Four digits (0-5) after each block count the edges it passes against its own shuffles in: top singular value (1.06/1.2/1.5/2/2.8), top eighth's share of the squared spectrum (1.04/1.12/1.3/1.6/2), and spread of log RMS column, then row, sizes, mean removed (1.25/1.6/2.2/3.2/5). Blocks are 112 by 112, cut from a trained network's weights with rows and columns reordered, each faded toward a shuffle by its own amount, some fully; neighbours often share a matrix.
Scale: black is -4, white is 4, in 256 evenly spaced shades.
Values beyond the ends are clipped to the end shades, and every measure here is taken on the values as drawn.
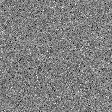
1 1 0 0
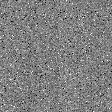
1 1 0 0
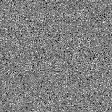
3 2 0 1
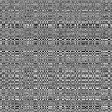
5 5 4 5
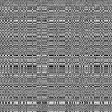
5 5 3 5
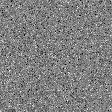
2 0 0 0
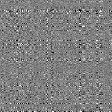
4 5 3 4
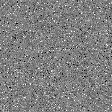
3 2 0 1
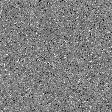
0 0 0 0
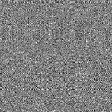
4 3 1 3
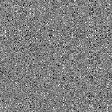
4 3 2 2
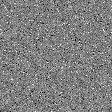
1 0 0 0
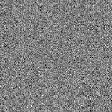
4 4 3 2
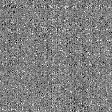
3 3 1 2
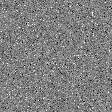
0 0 0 0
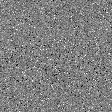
0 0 0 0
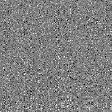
3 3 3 1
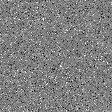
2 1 0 0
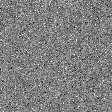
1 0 0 0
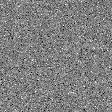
2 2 0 0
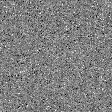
0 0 0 0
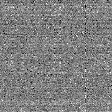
3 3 2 1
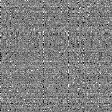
3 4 3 1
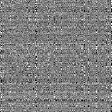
4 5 4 2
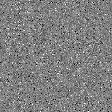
3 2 1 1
